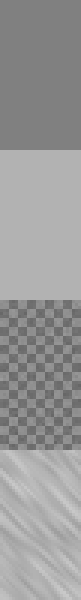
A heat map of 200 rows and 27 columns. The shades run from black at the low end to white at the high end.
It is made of 4 by 1 panels. Panel 1,1: middling, flat. Panel 2,1: high, flat. Panel 3,1: middling, checkered. Panel 4,1: high, slanting down to the right, faint in contrast.
